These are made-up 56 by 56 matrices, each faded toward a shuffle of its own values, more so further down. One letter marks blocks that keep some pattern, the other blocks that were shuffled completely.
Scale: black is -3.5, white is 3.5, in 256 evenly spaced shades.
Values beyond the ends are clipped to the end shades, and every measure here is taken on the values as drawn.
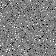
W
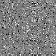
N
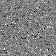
W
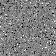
W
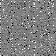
N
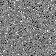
W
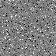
W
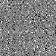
N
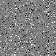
N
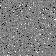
W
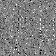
N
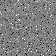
W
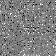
N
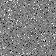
W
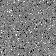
W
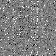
N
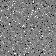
W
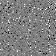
N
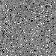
N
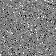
W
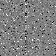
N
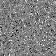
W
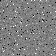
W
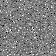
W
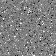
W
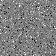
W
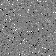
W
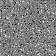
W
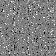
N
